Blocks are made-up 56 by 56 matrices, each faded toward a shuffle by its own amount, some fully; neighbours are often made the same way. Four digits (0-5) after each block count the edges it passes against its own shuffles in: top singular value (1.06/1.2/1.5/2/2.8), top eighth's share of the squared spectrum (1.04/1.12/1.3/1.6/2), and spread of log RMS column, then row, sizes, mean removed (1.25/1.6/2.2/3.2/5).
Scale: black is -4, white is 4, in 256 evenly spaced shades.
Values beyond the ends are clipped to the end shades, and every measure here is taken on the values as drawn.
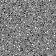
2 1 0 0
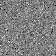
1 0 0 0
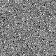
2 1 0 0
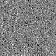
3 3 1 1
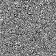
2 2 0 1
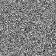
2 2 0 0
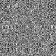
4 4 2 2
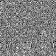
3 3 1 1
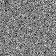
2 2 0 0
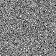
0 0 0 0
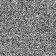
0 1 0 0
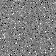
1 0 0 0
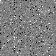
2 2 2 0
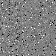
0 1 1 0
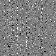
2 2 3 0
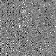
3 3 2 1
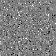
3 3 1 1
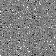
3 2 1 1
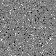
0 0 0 0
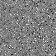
0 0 0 0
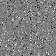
2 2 0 0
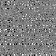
4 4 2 3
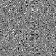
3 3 1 1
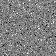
0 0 0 0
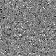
3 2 0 0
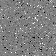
1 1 0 0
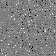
2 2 1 0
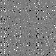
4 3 2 1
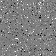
2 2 0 1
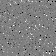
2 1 0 0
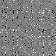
4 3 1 2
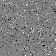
1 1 0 0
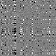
4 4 3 2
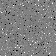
0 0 0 0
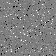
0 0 0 0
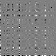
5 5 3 2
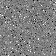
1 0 0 0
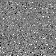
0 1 0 2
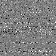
2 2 0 3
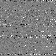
2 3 0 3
